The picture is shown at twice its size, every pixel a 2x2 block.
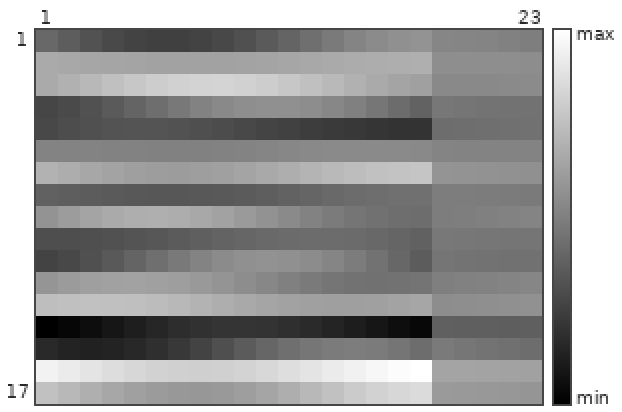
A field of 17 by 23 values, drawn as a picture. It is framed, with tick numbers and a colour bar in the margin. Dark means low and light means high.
The right part is calmer, past a seam about 80% of the way across. Streaks run across, left to right. The middle right is the calmest part. There is no overall slope.
